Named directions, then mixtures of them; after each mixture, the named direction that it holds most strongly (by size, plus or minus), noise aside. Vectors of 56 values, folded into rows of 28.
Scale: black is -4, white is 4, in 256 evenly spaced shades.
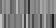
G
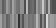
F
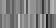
F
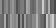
F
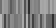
G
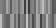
F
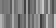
F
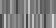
G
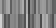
G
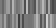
F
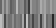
G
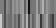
G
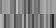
G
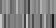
G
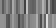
F
